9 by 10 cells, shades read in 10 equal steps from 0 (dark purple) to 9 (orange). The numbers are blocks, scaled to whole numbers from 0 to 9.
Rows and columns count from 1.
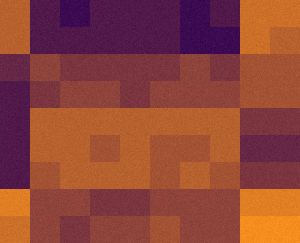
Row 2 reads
6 1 1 1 1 1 0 0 7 6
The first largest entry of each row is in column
9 9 9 9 2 2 3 1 9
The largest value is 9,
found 2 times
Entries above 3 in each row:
3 3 4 7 7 7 7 8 9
